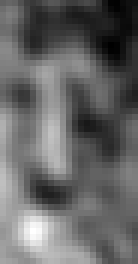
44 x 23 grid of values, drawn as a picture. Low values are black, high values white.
Slope: up to the bottom left. Average level on the scale: 40%. Ninth with the lowest average: top right. Lone odd cells: none.
